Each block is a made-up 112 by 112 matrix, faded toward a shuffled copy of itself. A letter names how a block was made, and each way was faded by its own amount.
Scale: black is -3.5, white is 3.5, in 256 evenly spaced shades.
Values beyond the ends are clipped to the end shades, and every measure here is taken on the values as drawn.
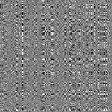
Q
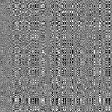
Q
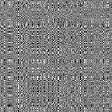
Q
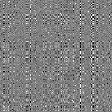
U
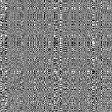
Q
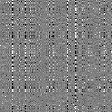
U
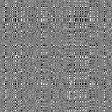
U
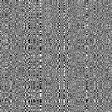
Q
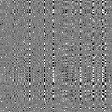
U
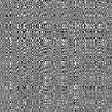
Q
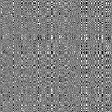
U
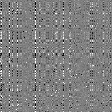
U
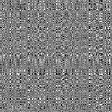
Q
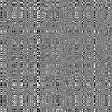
U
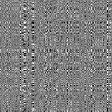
Q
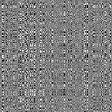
Q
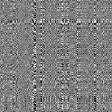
Q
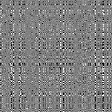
U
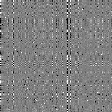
U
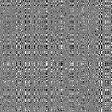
U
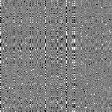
U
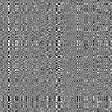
U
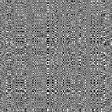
Q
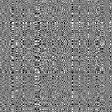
Q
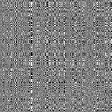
Q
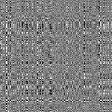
Q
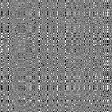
U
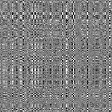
U
